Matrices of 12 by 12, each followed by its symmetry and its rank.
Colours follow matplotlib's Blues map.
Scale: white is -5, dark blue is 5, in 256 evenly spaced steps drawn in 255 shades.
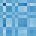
symmetric, rank one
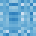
neither, rank two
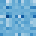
neither, rank two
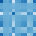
symmetric, rank one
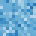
antisymmetric, full rank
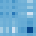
symmetric, rank one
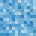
antisymmetric, full rank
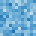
antisymmetric, full rank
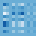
neither, rank one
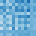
antisymmetric, rank two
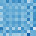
antisymmetric, rank two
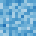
neither, full rank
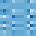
neither, rank one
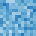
neither, full rank
